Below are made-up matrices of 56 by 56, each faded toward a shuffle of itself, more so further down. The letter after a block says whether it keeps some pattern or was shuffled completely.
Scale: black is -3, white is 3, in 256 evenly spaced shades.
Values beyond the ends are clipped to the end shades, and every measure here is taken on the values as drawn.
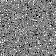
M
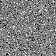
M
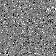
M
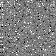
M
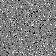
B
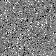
B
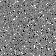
B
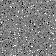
B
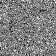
B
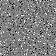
B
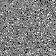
M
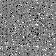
M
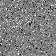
B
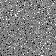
M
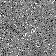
B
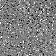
M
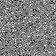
B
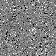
M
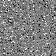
M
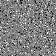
M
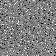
B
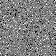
M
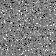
M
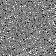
M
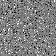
M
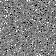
B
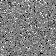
B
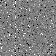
M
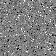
B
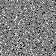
B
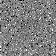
M
